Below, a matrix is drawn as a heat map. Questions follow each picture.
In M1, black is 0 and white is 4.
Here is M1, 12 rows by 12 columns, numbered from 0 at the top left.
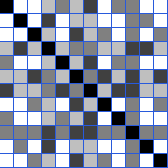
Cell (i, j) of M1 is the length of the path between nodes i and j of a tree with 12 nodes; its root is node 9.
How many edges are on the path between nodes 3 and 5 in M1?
2
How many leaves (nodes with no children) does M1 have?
8
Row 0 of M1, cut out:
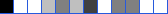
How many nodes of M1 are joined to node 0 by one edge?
1
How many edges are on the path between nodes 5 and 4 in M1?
3
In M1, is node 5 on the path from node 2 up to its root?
yes
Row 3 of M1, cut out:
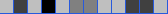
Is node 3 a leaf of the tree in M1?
no
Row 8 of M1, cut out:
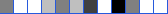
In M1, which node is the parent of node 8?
6
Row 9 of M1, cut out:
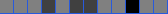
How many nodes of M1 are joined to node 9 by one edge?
3
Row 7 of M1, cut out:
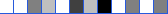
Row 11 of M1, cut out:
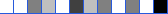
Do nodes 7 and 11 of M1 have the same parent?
yes
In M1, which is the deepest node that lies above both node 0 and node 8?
6
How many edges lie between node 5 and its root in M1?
1
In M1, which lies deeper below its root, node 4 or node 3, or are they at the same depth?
node 4
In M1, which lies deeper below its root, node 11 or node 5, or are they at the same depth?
node 11
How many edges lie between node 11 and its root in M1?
2
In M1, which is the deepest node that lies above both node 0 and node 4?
6
